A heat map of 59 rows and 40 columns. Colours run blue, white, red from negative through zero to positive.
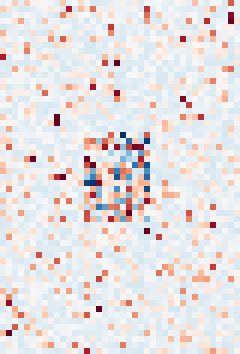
The values are skewed, with a long tail toward high values. There are no regular stripes. In the centre lies a patch that is rougher than the rest. The centre is the roughest part.
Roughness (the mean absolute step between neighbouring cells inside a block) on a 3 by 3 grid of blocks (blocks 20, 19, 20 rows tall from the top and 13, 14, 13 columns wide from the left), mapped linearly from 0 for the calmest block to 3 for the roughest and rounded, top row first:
0 0 0 | 0 3 0 | 0 0 0
